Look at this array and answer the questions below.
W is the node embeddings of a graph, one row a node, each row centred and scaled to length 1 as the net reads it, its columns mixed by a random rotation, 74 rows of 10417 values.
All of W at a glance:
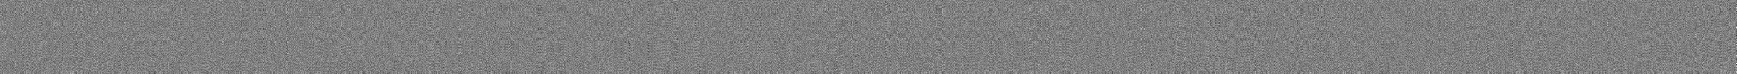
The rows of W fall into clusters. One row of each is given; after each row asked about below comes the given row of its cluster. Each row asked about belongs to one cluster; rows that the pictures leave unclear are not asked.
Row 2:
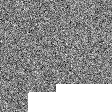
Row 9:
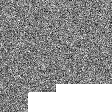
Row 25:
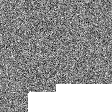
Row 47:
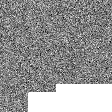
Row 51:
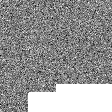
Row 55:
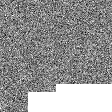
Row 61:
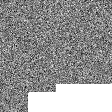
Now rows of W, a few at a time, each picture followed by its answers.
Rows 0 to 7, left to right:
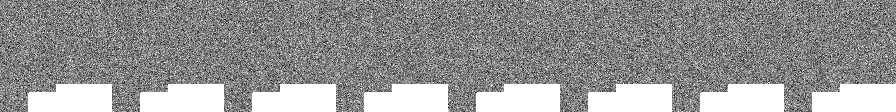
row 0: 25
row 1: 51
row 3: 47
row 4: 51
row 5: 9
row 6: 47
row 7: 55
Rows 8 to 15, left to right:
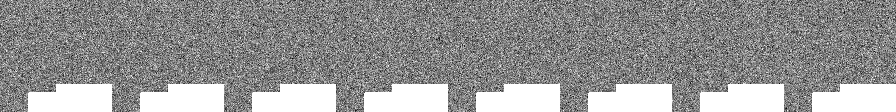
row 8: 9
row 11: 61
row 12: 61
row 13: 9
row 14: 2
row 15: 9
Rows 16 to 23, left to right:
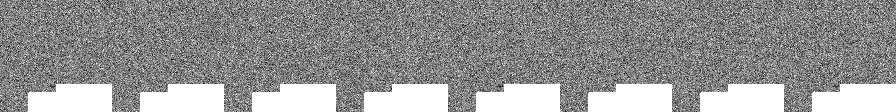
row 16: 25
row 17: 47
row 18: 47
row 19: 2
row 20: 25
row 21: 51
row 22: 25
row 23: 25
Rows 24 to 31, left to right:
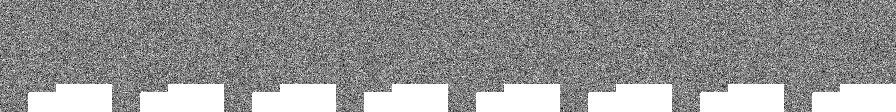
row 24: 51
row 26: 2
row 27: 55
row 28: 9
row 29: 9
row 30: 25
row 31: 51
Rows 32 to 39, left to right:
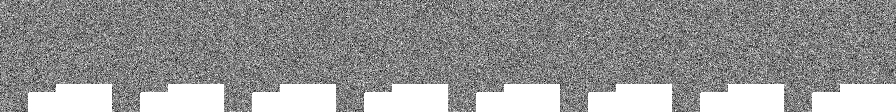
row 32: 55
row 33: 51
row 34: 47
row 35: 61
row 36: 47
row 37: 61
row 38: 9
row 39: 9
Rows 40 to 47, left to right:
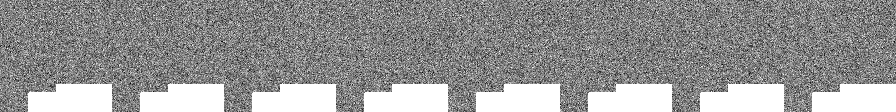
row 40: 25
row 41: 2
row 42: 2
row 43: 51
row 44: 55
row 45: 51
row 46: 9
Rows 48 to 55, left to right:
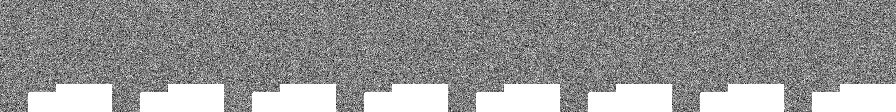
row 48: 51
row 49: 9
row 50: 25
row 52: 9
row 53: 2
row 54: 51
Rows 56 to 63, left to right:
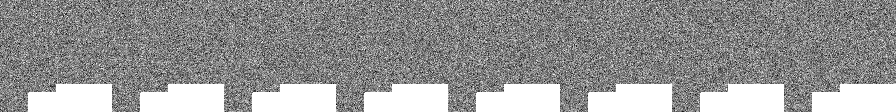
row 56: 25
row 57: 51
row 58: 47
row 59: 51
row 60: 47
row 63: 55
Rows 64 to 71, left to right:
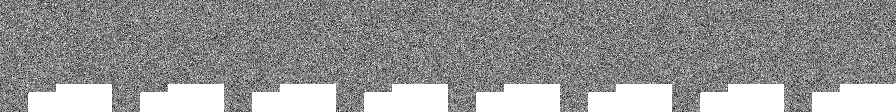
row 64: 61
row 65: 61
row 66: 55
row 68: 61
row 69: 47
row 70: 9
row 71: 55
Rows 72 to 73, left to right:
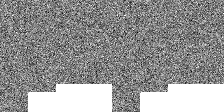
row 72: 55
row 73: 55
